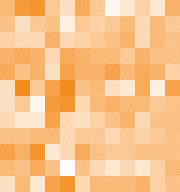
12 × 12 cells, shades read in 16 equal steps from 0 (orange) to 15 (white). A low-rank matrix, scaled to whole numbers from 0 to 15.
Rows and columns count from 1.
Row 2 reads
7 11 8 7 13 8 9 8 6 10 6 8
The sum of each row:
92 101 96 72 67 78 84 103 94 79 105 82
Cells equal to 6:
19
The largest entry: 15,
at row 11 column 5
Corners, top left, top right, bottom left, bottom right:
6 5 11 7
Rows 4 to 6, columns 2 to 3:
4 5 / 7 5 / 0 8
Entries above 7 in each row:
7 8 7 2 2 5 5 7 7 4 6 4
